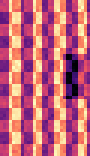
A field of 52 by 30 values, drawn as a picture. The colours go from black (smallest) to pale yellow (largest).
Slope: none. Stripes: upright, repeating 4 times. Odd patch: lower, in the middle right. Ninth with the lowest average: middle right.
